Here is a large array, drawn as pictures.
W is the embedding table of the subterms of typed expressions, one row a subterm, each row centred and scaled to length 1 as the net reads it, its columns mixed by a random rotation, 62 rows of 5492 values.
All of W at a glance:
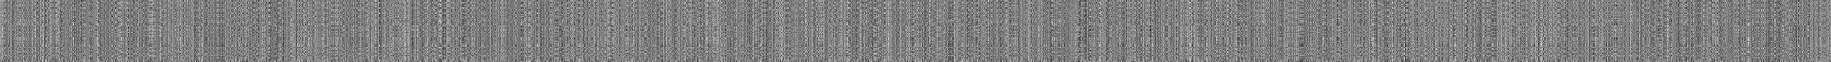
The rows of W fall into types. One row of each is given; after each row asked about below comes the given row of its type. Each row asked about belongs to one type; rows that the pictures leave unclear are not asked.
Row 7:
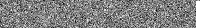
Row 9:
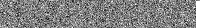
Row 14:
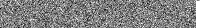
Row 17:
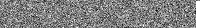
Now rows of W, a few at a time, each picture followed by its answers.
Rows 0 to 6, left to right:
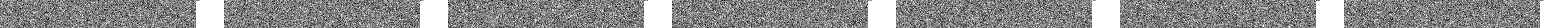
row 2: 7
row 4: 14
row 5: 17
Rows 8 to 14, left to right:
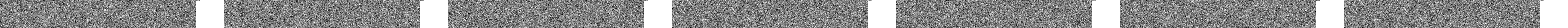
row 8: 7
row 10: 9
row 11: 14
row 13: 17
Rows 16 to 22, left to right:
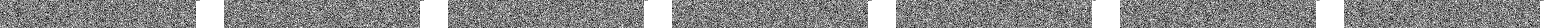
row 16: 9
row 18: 14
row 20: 14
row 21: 14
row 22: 9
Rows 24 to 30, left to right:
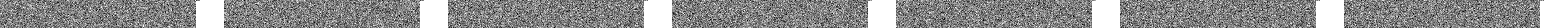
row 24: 17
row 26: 7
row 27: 9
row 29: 7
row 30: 7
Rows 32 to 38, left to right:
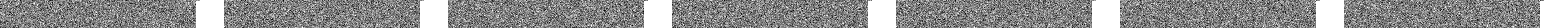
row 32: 14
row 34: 17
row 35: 7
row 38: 17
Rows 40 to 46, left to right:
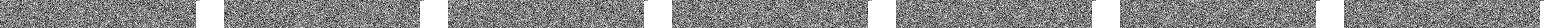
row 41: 9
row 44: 17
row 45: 17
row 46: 17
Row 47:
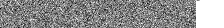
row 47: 14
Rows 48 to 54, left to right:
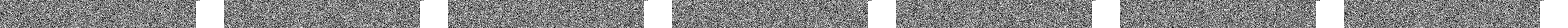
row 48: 9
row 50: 7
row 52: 9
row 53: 7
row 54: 9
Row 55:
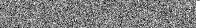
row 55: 14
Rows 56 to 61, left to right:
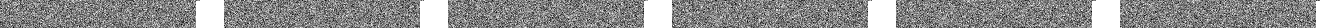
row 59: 7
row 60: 17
